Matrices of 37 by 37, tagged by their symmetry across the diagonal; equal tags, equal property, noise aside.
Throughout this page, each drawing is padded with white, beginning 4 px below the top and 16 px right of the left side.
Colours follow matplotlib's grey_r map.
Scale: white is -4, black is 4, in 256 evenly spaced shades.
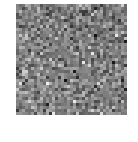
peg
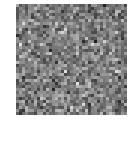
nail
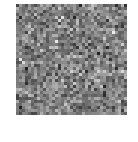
nail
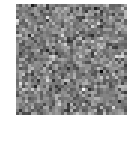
peg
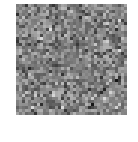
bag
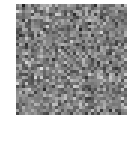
peg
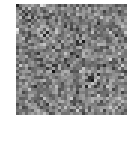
bag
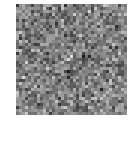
bag
